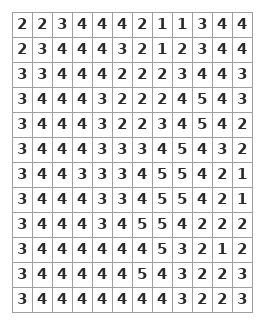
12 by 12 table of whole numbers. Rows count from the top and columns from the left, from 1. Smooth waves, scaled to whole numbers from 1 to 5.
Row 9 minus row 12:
0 0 0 0 -1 0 1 1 1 0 0 -1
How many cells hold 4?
63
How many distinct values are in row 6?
4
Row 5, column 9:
4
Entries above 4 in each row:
0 0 0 1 1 1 2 2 2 1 1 0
